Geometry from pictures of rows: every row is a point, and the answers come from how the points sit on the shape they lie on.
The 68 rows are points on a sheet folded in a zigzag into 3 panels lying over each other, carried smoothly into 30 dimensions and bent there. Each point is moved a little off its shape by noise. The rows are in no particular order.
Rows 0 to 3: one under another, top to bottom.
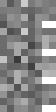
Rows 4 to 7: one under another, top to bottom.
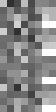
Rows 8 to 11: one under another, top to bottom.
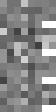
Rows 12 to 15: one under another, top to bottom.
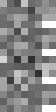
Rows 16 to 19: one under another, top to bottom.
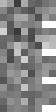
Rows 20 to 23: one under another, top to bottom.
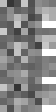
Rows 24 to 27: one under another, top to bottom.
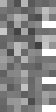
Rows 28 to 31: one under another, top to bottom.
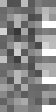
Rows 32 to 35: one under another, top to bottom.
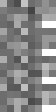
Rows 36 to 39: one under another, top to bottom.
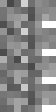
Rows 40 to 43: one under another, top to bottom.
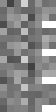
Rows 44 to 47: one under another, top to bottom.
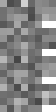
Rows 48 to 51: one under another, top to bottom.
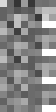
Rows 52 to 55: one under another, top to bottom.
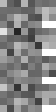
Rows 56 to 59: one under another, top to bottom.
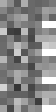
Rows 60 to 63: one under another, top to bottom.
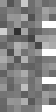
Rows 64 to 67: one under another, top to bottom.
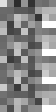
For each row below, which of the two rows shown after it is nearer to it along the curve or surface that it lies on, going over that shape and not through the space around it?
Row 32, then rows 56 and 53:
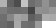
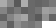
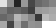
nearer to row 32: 53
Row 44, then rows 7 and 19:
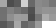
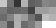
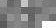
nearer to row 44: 19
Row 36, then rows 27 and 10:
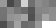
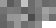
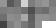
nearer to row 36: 10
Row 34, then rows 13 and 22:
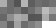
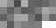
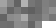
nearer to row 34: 13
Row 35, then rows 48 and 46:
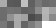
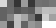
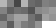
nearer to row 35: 48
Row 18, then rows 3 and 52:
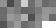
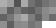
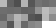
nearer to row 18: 52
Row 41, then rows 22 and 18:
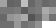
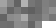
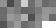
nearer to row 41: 18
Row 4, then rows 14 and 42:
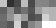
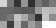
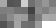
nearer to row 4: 14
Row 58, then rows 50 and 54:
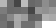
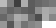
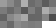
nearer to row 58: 50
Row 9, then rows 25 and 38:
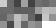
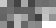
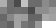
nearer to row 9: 25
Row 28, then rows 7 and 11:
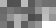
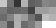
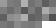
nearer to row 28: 11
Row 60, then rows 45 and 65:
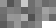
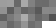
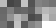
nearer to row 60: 65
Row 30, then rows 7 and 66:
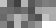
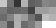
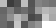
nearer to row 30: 66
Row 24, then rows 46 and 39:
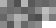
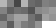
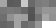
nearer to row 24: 39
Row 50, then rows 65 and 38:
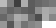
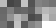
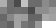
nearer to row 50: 65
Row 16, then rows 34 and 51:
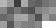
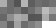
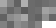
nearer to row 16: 51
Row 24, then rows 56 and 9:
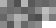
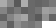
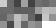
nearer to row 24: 9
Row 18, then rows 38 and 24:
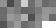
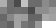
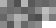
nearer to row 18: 24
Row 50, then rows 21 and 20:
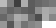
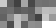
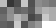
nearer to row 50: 21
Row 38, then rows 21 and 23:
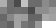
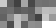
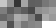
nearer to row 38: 23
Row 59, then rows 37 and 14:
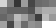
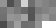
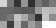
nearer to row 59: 14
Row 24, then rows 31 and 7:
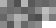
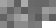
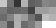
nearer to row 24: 31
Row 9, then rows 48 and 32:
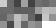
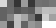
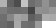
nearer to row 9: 48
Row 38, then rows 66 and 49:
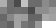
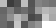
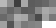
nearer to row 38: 49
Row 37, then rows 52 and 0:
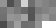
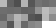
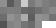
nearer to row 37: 0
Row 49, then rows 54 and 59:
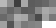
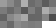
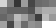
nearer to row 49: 59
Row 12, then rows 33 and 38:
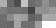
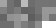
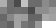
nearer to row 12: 38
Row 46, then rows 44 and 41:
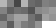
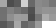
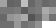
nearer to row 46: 44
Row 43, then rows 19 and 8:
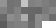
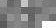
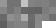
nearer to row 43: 19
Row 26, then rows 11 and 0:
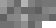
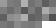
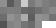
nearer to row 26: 0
